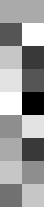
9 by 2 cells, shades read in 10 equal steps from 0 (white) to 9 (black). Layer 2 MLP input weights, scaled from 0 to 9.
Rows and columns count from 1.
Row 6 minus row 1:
1 -2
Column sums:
26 39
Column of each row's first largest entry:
1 1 2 2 2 1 2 2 1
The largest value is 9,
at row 5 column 2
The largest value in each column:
6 9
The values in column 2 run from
0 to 9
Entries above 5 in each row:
0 1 1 1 1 0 1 0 0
